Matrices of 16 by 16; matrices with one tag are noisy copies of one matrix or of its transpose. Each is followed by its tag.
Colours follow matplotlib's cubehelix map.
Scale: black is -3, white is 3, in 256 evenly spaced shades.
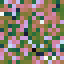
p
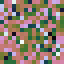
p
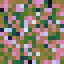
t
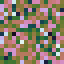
p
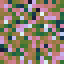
t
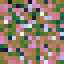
t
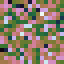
t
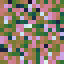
t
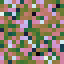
p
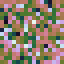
t
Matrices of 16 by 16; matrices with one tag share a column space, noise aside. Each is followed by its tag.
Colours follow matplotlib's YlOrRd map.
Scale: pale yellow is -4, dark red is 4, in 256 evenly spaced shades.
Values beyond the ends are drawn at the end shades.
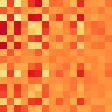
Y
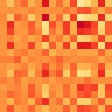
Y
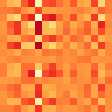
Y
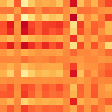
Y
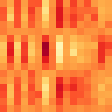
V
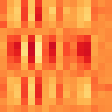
V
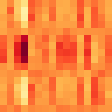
V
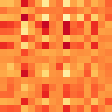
Y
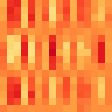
V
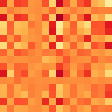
Y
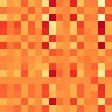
Y
